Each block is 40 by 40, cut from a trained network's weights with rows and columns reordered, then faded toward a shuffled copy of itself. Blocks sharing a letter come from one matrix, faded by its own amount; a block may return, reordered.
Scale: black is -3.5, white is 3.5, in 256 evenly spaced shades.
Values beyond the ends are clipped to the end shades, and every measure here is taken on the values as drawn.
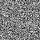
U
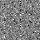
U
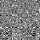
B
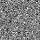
U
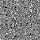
U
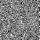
U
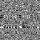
B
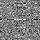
B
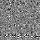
B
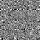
B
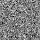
U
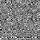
B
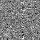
U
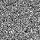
U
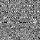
B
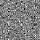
U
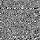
B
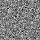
U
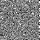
U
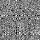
B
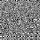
B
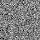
U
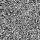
U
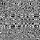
B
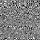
B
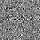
B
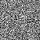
U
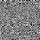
B
